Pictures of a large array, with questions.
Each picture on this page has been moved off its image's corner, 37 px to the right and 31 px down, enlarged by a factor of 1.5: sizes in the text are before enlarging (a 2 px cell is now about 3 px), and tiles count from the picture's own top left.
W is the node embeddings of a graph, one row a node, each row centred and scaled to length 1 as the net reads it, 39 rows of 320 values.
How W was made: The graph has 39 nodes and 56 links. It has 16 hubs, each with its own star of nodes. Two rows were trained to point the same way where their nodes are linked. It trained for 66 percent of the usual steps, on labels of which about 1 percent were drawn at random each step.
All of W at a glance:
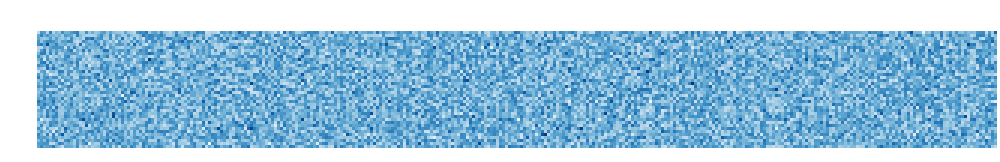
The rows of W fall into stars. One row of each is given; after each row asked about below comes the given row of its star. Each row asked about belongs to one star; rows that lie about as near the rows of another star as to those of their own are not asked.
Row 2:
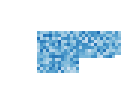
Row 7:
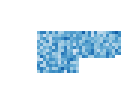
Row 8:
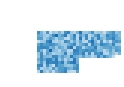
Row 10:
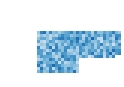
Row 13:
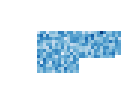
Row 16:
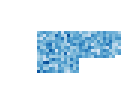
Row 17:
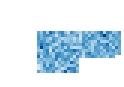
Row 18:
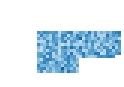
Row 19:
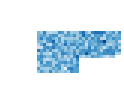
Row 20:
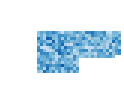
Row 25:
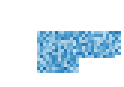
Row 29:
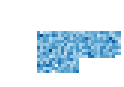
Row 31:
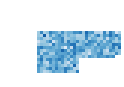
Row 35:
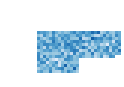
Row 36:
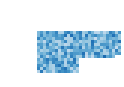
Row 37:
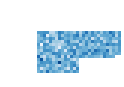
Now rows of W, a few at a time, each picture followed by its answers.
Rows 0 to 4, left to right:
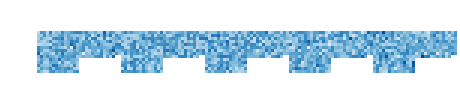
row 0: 10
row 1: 16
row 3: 18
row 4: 29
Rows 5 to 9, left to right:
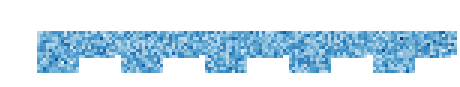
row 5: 2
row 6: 13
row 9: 16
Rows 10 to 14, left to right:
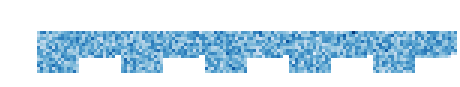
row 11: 37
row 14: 19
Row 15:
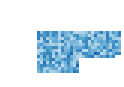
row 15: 29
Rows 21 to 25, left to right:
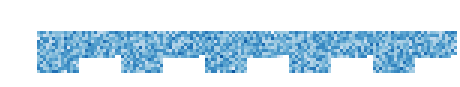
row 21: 7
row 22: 17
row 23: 20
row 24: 35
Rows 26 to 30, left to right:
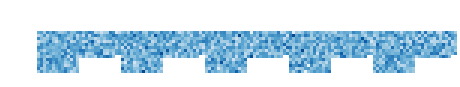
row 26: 31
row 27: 36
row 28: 36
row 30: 2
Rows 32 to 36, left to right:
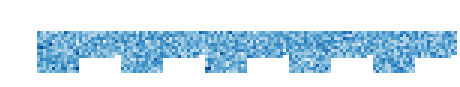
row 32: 8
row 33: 25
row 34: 37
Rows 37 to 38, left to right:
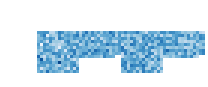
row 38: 20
